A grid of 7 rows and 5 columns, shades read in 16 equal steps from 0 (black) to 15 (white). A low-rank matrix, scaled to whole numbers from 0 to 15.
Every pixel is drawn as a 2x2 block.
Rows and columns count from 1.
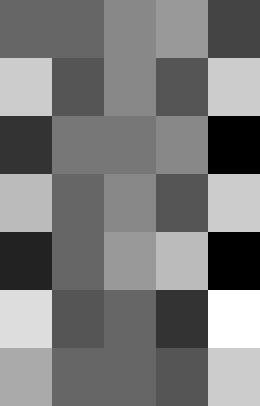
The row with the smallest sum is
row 3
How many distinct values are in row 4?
5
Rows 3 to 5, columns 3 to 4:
7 8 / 8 5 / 9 11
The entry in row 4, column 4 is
5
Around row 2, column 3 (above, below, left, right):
8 7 5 5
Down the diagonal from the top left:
6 5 7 5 0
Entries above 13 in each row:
0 0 0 0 0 1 0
